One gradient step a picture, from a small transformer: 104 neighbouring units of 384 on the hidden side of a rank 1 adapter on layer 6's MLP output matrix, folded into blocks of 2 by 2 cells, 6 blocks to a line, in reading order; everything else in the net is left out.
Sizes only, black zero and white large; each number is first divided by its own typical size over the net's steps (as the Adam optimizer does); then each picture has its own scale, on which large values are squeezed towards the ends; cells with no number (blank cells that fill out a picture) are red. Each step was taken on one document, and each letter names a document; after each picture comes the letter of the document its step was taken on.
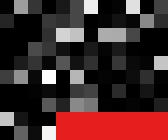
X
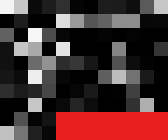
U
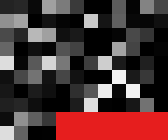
U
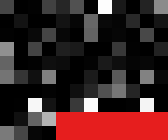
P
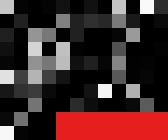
U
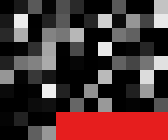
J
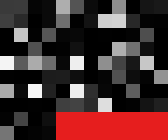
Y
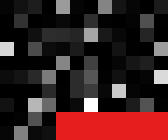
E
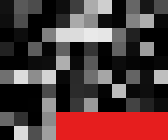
E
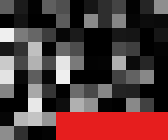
U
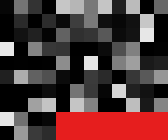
E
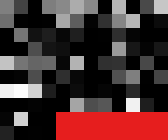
Y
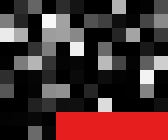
J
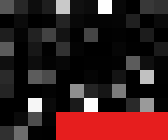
P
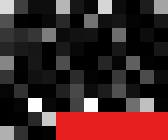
P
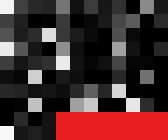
P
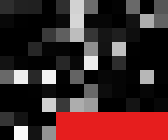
X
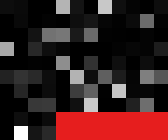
E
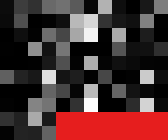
E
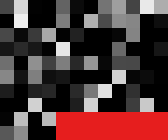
U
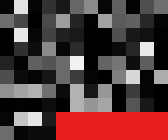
Y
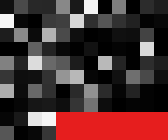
Y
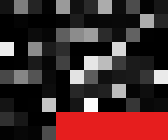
E
